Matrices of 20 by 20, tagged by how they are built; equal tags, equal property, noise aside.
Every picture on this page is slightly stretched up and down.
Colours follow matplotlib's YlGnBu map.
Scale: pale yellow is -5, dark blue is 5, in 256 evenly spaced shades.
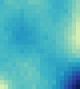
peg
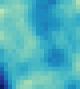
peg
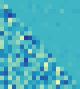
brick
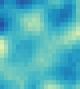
peg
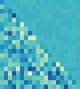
brick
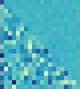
brick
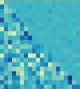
brick
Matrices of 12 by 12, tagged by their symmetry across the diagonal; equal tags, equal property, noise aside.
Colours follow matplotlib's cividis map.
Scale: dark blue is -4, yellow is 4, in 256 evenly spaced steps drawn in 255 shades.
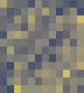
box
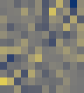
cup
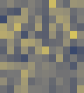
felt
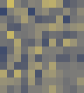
cup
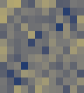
box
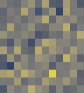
box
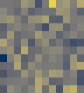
cup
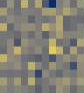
felt
